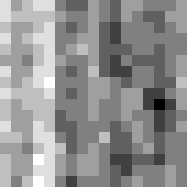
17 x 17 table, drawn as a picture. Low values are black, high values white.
Streaks run downward. Upright stripes repeat 4 times across the table. A vertical seam about 30% of the way across splits the table, and the left part is higher.
